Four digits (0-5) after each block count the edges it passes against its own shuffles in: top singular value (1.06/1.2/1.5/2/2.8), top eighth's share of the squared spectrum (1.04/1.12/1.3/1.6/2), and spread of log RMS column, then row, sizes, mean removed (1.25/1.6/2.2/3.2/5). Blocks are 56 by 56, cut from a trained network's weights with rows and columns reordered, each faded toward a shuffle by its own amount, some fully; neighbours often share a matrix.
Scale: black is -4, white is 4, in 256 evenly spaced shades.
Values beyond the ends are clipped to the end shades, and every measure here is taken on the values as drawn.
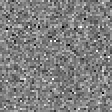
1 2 0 1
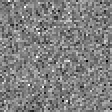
1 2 0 0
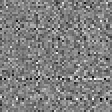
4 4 2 2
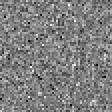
0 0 0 0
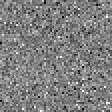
0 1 0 0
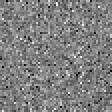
0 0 0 0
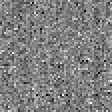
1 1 0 0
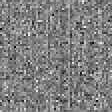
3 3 0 2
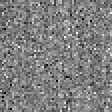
2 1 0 0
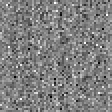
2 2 0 0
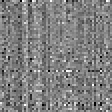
3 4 2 3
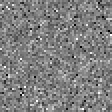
0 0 0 0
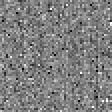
1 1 0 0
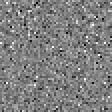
0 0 0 0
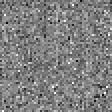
1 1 0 0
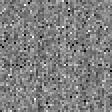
2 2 0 1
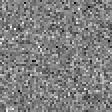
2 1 0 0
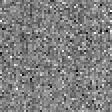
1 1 0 0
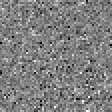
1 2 1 0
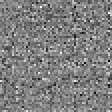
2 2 2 1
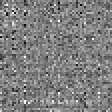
2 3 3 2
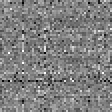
2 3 2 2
